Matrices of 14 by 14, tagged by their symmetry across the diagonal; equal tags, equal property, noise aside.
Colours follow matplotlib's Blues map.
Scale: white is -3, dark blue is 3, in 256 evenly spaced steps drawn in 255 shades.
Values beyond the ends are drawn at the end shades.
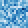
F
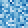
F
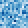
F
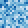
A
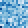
F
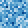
A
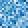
A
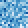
F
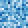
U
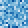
F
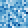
U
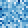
U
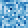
U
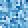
U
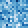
F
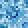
A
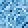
A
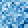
A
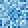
A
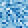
F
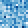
U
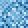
A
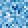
U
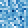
F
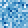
A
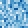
F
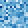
U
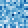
U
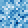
A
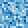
U
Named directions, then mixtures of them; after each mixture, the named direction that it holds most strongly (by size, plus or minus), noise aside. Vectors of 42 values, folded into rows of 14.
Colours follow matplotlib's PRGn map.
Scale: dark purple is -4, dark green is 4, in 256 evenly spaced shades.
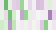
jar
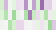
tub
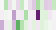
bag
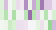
tub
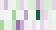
bag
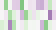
jar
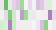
jar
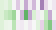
tub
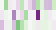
bag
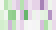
jar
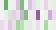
bag
